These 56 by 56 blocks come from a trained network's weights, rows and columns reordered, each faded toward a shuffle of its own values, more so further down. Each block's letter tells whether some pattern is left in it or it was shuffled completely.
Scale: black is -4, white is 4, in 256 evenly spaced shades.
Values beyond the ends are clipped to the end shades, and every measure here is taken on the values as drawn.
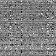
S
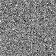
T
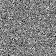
T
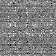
S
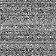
S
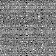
S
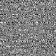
S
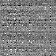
S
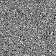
T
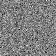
T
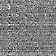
S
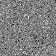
T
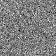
T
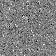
T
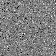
T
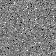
T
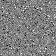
T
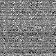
S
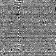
S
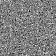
T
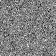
T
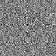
S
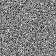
T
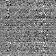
S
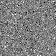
T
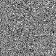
S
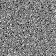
T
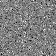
T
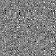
S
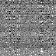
S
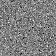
T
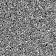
T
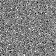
T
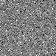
T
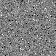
T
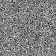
T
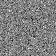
T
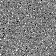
T
